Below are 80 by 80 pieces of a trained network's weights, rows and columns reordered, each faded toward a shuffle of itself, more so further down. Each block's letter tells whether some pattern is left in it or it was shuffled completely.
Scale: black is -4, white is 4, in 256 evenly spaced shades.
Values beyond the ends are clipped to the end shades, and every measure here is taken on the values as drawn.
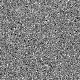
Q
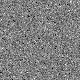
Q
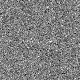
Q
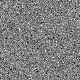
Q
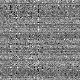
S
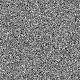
Q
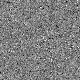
Q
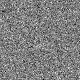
Q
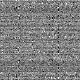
S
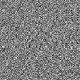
S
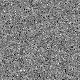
Q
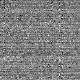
S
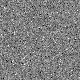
Q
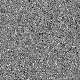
Q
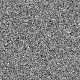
Q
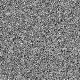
Q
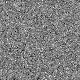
Q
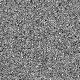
Q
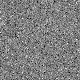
Q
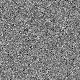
Q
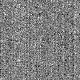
S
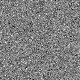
Q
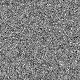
Q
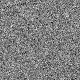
Q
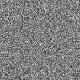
S
